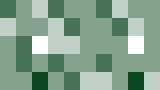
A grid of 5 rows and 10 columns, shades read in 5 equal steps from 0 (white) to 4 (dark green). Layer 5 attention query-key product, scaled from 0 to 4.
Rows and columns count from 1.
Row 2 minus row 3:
-1 -1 2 0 2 0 0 1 1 0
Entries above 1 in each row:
8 7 6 10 7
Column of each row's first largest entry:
1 5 2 2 3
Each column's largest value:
3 3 4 3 3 2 3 3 4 2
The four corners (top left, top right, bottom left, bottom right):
3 2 2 1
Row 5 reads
2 2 4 2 3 1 1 2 4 1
